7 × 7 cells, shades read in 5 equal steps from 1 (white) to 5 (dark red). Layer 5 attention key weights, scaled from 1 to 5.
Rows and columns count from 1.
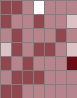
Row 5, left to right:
4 3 4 3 3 3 5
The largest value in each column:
4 4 4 4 4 4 5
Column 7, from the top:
3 2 3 2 5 3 3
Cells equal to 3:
28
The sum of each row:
21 22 23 22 25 24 23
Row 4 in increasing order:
2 2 3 3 4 4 4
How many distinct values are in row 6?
2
